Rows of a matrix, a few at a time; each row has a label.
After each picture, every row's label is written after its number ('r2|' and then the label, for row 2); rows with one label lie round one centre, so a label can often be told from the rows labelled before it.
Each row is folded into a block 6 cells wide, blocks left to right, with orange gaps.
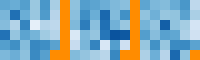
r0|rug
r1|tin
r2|rug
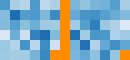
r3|tin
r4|rug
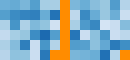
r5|tin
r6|rug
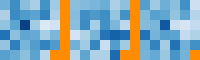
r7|rug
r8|tin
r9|rug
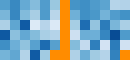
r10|rug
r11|tin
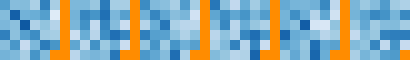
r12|rug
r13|tin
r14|rug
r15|tin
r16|rug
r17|tin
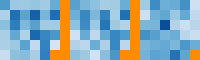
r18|tin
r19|tin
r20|rug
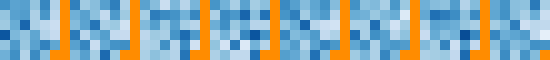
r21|rug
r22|rug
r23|tin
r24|tin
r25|rug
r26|rug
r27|tin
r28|rug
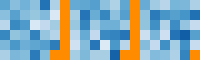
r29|rug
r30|tin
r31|tin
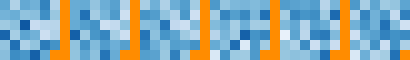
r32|rug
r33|rug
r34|rug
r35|tin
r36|tin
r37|tin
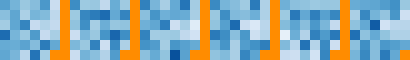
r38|rug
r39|tin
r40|rug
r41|rug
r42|tin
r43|rug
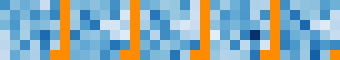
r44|tin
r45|rug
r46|rug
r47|tin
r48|rug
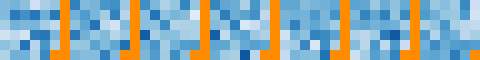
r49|tin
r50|rug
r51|rug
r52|rug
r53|tin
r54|tin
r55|rug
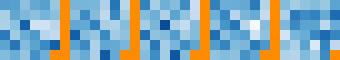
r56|rug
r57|rug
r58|rug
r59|rug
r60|tin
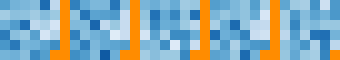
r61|rug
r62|rug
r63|tin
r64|rug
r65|tin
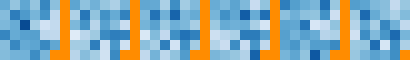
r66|rug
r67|tin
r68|tin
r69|tin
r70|rug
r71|tin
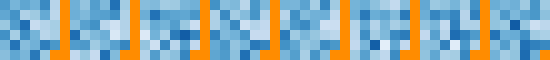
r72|rug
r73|rug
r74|tin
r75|rug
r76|rug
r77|tin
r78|tin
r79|rug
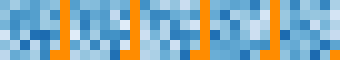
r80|tin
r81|tin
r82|tin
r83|rug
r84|rug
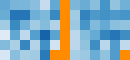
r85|tin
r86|tin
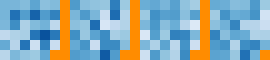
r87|tin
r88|rug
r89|tin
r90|rug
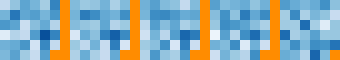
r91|tin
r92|tin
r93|tin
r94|tin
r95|rug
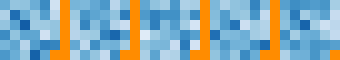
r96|rug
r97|tin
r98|tin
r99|rug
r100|rug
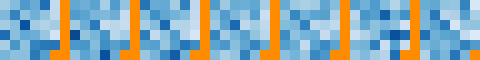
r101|rug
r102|rug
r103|rug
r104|rug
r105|rug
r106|tin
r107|rug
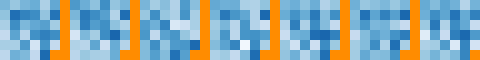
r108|tin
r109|tin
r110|rug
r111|tin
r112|tin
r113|tin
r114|tin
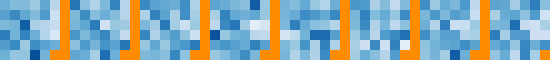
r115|rug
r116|rug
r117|rug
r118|rug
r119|tin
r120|tin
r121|rug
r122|rug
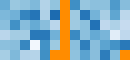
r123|tin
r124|rug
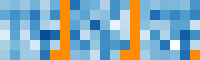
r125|tin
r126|rug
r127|tin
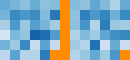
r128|tin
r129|tin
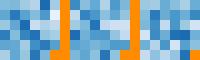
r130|rug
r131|rug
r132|tin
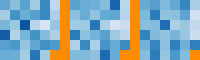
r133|rug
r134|rug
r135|rug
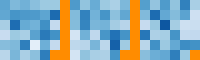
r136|tin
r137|tin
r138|rug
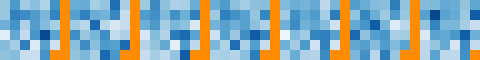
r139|tin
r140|rug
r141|tin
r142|tin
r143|tin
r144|rug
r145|tin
